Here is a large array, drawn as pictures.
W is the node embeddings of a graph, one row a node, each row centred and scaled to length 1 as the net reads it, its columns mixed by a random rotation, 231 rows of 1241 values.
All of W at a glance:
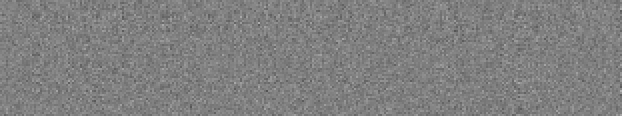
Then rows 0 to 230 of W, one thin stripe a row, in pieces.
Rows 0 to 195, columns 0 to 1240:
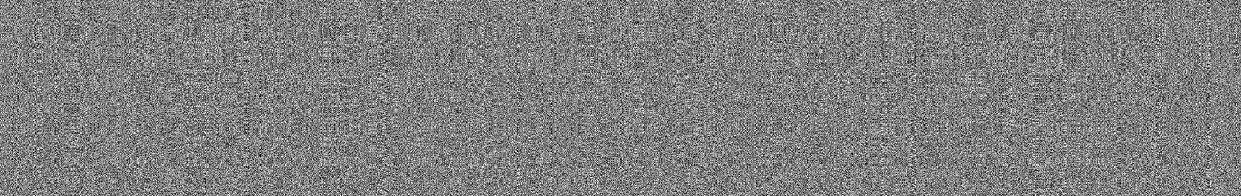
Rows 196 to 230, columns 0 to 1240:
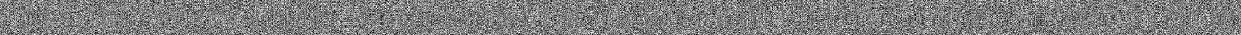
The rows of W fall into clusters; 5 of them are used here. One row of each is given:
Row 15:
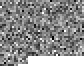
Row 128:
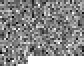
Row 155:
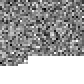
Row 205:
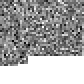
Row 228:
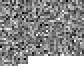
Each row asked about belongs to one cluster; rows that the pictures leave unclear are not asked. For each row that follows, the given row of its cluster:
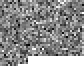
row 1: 205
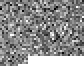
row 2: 155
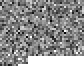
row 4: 15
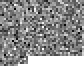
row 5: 205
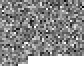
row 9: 228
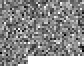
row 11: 128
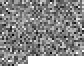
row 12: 15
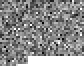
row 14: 128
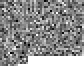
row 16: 205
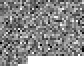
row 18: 128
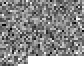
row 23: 15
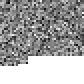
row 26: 155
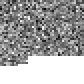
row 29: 155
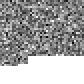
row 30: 228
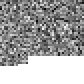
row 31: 155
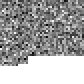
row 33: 228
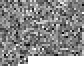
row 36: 205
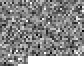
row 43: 15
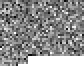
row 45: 228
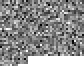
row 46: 228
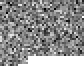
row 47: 155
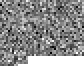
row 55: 15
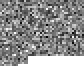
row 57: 228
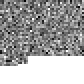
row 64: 128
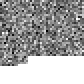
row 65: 15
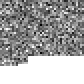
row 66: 228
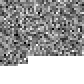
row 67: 205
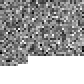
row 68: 128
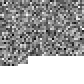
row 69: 15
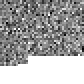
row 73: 128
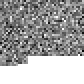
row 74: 128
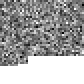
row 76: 205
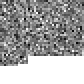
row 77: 205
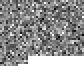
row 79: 155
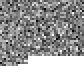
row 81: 155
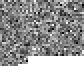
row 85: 205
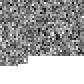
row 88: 155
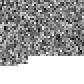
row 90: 155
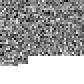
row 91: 228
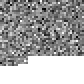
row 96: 155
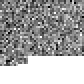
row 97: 128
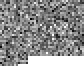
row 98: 155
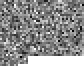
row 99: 205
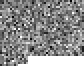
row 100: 128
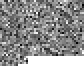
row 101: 205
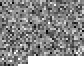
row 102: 15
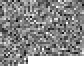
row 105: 205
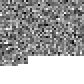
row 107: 228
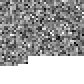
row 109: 155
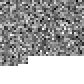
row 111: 155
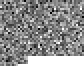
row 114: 128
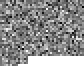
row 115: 228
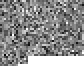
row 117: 205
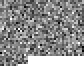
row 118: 128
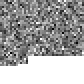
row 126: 205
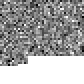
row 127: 128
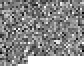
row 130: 128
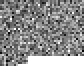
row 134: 128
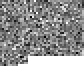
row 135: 205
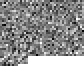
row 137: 15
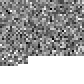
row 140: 15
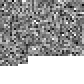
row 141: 205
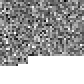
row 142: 228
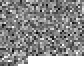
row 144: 15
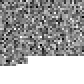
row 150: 128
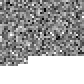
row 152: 155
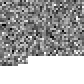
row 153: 15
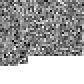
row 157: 205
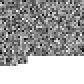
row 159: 128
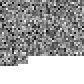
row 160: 15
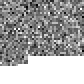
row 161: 128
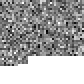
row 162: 15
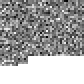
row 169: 228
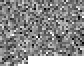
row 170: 155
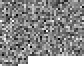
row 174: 228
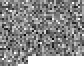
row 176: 15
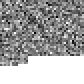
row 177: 228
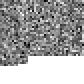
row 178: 205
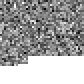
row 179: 155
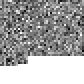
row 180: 128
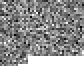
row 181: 205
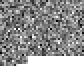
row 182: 128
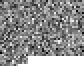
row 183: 128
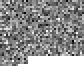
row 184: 228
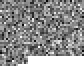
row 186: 128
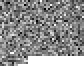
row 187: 155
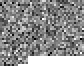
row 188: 15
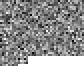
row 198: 228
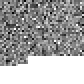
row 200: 128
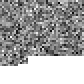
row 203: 205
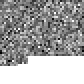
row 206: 128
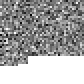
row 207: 228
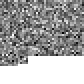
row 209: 205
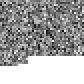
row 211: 15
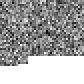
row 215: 15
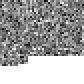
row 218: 205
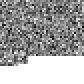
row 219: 15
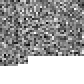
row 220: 205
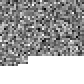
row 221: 155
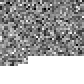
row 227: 155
